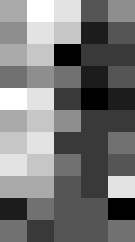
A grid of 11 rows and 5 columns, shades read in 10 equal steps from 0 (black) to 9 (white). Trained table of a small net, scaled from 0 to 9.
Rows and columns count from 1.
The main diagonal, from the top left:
6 8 0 1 1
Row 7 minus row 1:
1 -1 -6 -1 -1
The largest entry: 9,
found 2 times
